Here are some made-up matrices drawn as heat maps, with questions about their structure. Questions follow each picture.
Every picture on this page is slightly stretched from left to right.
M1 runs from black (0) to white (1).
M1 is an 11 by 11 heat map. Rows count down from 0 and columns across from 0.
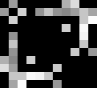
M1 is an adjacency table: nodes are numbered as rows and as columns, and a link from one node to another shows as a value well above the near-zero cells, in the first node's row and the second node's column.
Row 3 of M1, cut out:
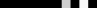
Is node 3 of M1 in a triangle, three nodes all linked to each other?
no
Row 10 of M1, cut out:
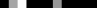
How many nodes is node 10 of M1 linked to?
3
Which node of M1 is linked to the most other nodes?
node 1
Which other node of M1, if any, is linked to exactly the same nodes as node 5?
node 4
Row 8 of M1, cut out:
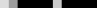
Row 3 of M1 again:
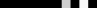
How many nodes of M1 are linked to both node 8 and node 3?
0
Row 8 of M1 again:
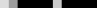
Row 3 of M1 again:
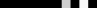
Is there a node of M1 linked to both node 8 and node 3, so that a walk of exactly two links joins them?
no
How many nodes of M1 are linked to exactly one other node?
0
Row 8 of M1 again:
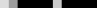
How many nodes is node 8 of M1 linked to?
3
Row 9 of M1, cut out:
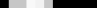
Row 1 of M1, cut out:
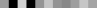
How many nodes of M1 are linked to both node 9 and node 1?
3
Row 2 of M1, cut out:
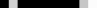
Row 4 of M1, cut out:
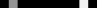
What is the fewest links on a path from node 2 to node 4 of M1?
2
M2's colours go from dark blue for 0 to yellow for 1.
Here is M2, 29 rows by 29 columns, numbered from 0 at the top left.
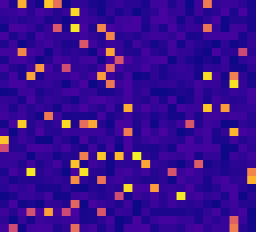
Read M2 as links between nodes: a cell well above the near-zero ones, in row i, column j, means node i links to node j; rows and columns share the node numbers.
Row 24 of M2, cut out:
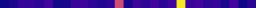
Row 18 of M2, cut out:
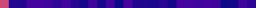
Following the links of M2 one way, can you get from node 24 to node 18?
no
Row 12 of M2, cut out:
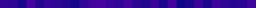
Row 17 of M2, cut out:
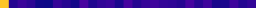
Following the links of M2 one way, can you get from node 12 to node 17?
no
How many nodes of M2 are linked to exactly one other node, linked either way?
1
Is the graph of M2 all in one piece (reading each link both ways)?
yes
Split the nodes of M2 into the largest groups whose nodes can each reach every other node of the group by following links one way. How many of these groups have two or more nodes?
2
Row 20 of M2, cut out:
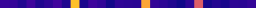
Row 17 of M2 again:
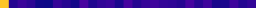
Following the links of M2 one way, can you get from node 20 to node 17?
yes
